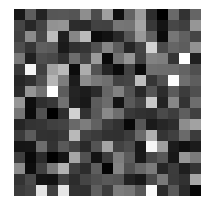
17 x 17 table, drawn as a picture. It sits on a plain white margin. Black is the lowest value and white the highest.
On average the colour sits 30% of the way up the scale. The texture is fine-grained noise. Most values sit low, with a long tail of high ones. Neither half mirrors the other. There is no overall slope.
